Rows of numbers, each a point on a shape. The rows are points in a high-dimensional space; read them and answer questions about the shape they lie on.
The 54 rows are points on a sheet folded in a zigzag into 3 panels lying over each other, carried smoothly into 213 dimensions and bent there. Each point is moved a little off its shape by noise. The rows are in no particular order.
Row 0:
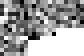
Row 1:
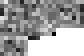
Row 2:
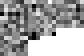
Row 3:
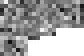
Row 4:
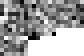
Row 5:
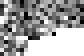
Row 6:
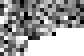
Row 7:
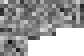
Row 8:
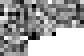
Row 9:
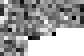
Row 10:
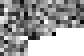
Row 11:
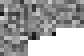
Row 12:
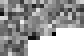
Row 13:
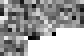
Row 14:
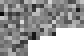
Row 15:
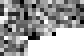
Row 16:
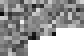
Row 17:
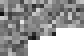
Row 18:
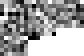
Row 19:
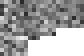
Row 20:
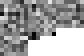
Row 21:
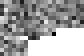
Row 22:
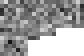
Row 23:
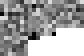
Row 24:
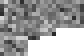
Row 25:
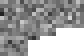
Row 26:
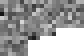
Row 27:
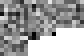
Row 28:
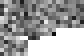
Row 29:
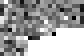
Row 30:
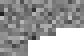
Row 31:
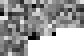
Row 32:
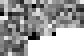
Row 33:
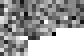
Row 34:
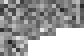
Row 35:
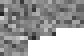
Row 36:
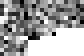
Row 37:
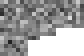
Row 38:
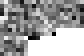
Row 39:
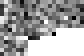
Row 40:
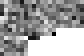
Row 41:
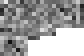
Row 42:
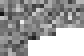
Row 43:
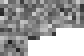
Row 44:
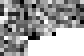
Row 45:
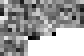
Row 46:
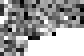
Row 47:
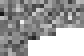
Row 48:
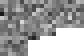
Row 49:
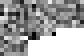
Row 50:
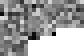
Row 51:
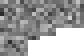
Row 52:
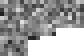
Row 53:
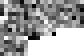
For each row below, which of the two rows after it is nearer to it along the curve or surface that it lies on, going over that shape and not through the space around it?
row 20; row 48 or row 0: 0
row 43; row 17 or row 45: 45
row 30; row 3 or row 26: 26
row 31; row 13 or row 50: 13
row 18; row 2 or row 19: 2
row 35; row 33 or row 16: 33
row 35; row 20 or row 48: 20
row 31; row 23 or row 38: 38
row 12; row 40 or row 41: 41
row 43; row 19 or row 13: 13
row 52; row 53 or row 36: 53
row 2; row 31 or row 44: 44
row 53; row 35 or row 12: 12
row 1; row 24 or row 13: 13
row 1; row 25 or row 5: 25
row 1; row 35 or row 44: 44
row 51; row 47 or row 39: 47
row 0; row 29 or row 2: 2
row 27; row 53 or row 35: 35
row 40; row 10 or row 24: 24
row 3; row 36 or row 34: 34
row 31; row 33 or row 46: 46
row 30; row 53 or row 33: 33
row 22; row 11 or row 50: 50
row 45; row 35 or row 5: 5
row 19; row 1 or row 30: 30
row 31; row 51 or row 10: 51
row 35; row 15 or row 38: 15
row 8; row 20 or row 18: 20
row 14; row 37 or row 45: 37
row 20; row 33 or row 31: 33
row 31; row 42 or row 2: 42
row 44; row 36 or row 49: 36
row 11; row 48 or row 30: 30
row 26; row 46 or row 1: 1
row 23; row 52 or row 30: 52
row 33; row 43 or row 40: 40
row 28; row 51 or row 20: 20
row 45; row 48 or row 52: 52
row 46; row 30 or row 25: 25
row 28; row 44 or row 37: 44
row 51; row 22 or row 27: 22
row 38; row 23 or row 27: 23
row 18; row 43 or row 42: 42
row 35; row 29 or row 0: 0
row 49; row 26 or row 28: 28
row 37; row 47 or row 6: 47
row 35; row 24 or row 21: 21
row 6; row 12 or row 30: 30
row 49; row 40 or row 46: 40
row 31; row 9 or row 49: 9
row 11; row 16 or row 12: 16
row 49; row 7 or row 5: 5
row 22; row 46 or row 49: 46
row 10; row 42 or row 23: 23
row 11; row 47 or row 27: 27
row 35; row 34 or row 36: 36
